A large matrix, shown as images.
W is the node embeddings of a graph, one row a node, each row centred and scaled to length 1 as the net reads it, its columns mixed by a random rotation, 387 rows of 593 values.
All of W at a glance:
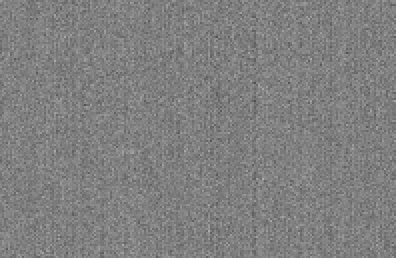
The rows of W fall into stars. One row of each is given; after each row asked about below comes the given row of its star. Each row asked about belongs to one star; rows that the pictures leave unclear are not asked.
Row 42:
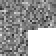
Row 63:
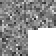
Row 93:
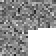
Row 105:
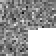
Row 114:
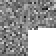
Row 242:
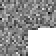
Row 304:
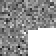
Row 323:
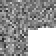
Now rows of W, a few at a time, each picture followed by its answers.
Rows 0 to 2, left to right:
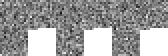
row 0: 93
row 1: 93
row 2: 105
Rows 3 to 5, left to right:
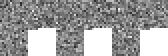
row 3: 323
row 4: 304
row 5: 114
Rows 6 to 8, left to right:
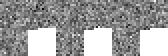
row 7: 323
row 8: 242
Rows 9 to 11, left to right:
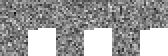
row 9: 93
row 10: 105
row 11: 304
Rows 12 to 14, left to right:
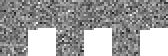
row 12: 93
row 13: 323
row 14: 93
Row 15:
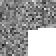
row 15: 304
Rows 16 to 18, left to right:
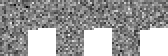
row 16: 105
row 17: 93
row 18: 42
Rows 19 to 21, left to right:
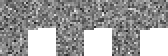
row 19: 105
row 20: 242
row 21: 63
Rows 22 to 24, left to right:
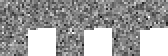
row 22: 93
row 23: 114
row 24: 63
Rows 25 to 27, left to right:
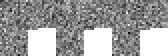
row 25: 323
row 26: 63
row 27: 105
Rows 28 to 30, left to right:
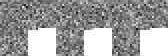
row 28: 105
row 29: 42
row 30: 304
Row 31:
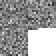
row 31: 242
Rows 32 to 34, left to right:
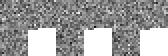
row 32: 63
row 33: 63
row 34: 63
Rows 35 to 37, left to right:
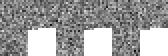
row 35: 105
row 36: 323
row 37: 114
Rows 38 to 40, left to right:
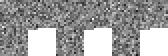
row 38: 93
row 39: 323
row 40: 105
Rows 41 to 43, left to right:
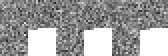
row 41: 93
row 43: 304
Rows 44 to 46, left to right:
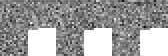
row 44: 105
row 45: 242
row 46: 323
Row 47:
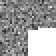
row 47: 114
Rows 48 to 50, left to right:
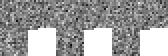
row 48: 323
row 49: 323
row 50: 42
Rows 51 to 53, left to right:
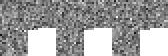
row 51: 323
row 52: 42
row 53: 42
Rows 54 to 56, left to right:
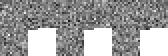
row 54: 242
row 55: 42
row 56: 242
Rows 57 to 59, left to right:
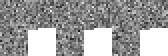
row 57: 304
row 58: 323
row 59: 63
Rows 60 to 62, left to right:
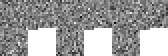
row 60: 114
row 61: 114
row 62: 42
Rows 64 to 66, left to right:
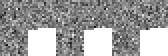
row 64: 93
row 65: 323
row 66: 63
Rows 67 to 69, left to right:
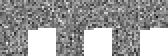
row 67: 114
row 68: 323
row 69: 114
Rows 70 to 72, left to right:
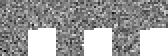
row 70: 63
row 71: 323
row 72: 304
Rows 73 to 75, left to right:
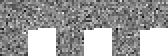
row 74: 323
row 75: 114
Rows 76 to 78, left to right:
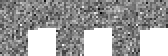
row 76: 42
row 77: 304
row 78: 114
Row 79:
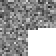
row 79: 304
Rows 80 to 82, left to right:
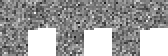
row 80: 304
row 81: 93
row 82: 63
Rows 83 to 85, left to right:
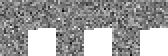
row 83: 93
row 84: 323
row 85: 304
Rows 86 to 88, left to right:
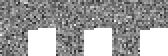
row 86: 42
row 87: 323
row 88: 323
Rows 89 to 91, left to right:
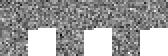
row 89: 323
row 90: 63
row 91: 242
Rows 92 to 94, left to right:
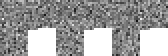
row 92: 323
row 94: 114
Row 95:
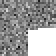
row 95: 304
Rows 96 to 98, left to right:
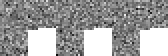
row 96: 114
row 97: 114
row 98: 63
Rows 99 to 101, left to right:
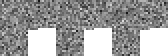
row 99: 242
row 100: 105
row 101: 93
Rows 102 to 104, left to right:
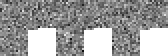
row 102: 242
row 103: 323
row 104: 93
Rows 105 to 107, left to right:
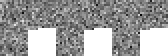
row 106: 114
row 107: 304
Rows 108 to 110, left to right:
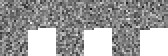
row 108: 105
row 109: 42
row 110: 242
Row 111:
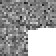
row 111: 323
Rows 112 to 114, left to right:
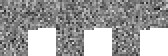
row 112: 304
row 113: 105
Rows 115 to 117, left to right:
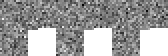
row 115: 323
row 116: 323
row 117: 93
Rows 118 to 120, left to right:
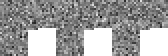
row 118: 114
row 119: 114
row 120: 93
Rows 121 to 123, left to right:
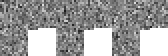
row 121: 242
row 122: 42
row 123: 63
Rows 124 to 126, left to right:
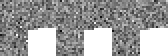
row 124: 323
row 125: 114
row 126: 304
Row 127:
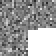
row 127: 323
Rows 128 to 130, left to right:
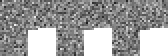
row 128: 105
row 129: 304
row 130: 42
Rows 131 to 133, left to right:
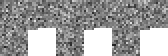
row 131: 304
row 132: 323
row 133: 304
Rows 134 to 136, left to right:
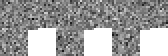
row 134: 242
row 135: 63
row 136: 323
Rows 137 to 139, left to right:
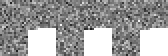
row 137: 93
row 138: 242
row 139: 93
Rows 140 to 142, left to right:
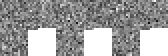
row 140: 242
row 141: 93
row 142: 242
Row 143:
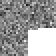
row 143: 93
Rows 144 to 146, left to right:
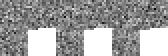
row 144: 63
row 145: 63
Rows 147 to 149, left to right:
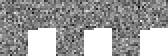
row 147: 42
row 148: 242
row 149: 105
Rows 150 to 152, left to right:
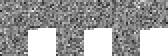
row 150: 323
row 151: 323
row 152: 63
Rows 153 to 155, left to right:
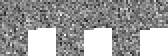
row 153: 93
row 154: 323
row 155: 242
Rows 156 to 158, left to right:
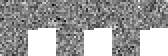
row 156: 42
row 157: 304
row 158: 304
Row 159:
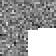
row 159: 323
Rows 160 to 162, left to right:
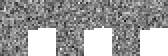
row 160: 242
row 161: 63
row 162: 42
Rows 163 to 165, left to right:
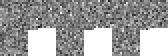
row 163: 323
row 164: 242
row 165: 93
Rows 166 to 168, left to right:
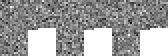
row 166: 242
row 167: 323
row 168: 323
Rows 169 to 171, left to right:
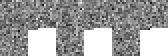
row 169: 323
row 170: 42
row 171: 242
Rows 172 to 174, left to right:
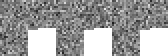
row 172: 63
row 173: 304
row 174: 63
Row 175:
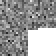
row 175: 114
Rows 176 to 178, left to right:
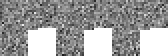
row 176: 304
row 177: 114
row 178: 114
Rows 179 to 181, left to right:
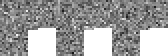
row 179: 323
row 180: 105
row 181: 93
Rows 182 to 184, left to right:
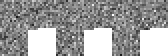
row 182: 63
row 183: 114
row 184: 242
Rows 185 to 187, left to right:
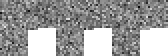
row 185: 304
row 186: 63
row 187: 105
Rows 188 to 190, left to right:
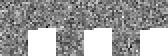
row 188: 42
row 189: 63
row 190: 304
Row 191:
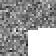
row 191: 42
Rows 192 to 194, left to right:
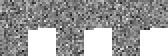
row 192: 114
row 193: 93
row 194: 242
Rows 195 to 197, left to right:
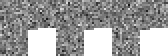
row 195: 42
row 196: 304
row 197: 304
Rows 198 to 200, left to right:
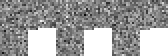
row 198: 114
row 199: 304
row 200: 105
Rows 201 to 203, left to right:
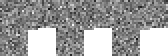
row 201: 323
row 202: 93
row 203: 105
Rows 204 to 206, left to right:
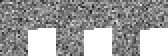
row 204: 323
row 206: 42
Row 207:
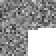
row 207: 93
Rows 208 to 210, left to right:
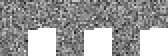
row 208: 242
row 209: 323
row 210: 114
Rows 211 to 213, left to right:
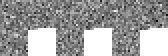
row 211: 323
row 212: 42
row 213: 42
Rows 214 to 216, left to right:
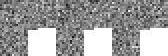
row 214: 242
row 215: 105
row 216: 114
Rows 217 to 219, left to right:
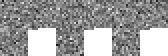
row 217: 63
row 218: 105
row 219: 242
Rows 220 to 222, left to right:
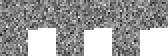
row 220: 114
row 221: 42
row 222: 304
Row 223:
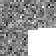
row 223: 105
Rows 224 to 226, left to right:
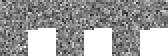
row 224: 114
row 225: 304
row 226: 63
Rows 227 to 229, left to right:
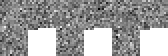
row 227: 63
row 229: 114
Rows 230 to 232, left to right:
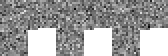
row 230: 63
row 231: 93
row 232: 114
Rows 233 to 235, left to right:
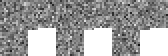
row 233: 42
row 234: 105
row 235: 304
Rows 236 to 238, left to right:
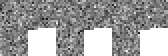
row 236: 42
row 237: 42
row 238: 63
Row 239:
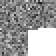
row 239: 304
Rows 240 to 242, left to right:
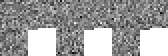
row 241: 114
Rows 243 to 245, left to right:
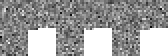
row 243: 242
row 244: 93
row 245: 323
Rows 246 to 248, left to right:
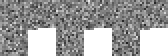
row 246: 42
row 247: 114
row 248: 63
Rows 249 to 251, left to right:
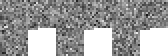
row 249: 114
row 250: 105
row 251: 304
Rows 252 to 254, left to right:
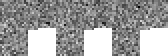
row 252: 93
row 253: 323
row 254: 105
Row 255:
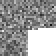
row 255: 105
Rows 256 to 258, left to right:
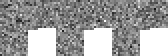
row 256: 323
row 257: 242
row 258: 304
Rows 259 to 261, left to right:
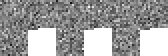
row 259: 242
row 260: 323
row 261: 242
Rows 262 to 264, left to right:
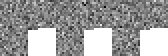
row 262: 242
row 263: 93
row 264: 242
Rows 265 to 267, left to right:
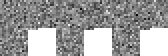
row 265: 114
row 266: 304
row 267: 242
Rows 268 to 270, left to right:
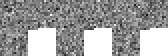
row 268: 323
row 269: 242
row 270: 304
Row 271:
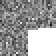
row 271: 323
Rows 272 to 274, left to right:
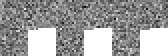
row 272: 105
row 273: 105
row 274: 42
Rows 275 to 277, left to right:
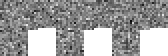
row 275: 304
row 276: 323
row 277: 323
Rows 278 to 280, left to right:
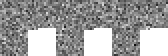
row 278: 42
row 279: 242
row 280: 105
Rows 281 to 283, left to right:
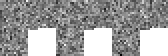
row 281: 93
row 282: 323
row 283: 242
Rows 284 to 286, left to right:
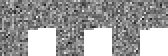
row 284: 63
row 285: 323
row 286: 93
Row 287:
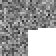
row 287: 42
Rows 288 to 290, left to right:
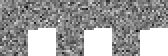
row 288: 105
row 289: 63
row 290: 42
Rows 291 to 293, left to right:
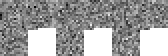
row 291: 304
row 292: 93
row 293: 242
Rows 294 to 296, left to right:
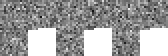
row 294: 105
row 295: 63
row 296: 304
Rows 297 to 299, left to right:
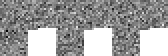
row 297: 63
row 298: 42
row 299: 42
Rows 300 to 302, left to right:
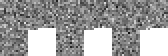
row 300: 93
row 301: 323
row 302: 105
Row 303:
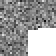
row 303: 242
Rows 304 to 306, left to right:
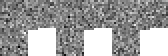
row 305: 242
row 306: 304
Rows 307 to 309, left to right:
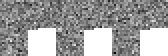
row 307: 323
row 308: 63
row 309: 304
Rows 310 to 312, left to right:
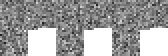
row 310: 114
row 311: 42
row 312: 323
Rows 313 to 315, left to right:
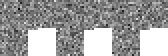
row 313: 93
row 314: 105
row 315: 42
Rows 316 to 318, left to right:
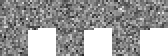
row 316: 63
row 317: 105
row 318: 114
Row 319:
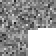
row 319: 63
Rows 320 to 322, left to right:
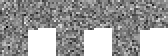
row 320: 93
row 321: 63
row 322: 114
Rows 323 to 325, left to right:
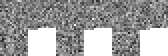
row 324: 323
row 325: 42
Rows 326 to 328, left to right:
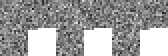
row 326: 323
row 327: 304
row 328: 42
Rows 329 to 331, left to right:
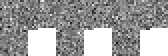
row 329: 242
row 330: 63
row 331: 63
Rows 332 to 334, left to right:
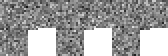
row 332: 105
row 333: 105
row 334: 242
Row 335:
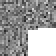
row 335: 114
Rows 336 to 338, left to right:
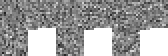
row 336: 114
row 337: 304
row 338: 42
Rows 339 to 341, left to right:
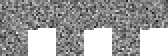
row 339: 63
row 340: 63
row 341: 42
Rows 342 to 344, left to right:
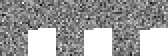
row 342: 63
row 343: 93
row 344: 304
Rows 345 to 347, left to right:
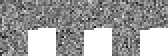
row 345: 63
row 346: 63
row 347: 323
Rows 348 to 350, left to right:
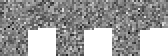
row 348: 304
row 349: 114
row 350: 42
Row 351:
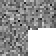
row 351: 63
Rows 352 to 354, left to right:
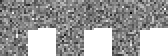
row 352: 323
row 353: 93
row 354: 114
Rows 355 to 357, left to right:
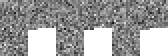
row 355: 93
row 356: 114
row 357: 63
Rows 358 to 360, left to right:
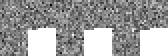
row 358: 63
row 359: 323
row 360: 42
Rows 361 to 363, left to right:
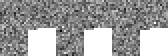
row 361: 93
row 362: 114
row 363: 242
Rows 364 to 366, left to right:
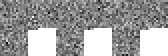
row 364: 242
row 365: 304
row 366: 93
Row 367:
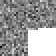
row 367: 114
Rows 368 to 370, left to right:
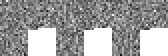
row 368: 114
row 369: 105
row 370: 242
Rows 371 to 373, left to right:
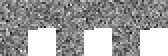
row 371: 304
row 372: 304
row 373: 242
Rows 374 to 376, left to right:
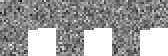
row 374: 93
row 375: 42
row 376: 114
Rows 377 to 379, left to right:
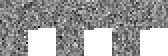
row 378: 63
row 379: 63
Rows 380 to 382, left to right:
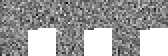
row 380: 63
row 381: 242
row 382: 304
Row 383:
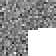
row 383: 304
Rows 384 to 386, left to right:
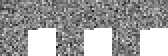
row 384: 242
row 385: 63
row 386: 105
